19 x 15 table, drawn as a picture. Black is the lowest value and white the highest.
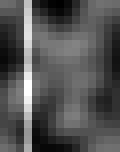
The values are skewed, with a long tail toward high values. There is no overall slope. The centre is the calmest part. Overall the values sit about 30% of the way up the scale. Column 4 stands out from the rest.
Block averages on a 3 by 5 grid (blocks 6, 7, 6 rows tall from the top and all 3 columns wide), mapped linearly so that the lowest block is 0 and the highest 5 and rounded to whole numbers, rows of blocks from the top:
1 4 1 3 2 / 1 5 3 3 0 / 2 2 1 2 2
